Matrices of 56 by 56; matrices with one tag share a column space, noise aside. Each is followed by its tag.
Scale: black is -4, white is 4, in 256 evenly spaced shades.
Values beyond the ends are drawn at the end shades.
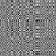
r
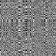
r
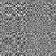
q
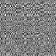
q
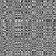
r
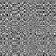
q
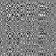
q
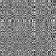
r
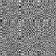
r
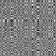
r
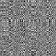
r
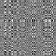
r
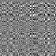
q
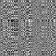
r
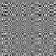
q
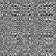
q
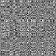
r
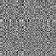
r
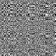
q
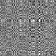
r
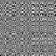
q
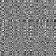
r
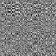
q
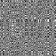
r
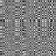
r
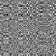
q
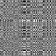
r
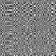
q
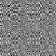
q
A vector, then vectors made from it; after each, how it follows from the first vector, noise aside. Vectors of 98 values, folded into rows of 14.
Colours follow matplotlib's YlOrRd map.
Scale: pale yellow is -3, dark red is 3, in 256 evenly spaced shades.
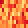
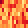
copied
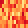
copied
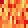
copied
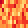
copied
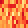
copied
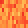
shrunk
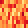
copied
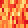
copied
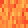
shrunk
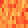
shrunk
